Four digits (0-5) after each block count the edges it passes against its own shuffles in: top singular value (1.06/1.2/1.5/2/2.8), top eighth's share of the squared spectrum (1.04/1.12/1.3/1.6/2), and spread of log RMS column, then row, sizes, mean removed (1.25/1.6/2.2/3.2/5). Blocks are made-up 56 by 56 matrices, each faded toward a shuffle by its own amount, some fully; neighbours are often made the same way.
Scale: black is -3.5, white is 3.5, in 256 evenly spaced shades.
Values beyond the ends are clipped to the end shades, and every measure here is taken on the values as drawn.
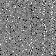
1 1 1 0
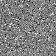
0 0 0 0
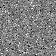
0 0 0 0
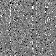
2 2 2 0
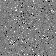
0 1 1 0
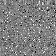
3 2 1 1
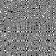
4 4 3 2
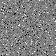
0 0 0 0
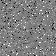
0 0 0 0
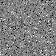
1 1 0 0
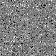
3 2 0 0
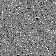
0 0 0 0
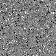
1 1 0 0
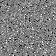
1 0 0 0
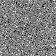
1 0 0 0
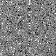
3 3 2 1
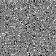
3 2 1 0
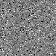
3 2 0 1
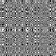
5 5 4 3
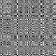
5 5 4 3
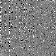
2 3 3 1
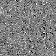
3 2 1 0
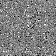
2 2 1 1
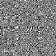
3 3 2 2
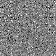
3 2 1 1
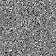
3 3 1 1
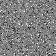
1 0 0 0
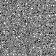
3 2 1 0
